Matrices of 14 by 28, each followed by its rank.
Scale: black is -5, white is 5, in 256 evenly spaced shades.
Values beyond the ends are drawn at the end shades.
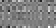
two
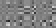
two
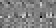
three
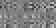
three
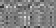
three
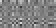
two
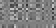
two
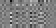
two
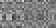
three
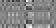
two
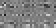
three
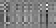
two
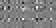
two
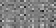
three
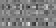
two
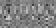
three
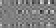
two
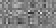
three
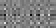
two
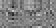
three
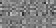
three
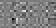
three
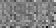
three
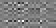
two
